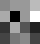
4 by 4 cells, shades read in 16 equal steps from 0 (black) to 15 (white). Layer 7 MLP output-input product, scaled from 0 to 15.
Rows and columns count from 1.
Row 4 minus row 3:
1 -3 3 2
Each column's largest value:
10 10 9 15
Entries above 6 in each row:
4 3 1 2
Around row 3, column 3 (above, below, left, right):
9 8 10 2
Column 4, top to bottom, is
11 15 2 4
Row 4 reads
4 7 8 4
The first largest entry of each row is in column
4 4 2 3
